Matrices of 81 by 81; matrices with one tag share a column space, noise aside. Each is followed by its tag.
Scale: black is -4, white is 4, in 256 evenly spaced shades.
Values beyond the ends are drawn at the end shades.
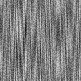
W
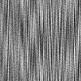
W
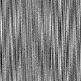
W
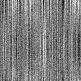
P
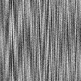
W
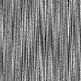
W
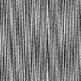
W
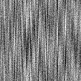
W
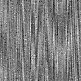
W
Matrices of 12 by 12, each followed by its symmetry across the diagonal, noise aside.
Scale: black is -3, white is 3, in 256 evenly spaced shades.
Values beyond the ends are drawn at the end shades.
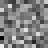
neither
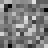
symmetric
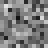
neither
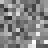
neither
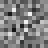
antisymmetric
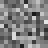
antisymmetric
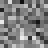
antisymmetric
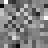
antisymmetric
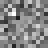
symmetric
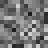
symmetric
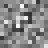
symmetric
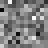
antisymmetric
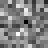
neither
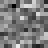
neither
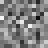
neither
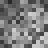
symmetric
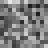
neither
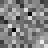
symmetric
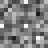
symmetric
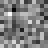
antisymmetric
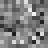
antisymmetric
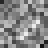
symmetric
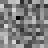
neither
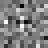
antisymmetric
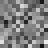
antisymmetric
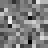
neither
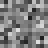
antisymmetric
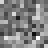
symmetric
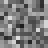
neither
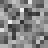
symmetric
